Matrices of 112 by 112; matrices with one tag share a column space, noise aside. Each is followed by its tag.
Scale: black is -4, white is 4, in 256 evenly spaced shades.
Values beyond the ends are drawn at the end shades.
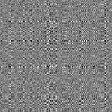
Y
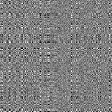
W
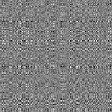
Y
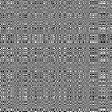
W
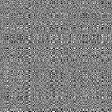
W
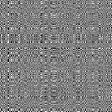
W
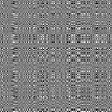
W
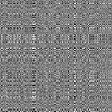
W
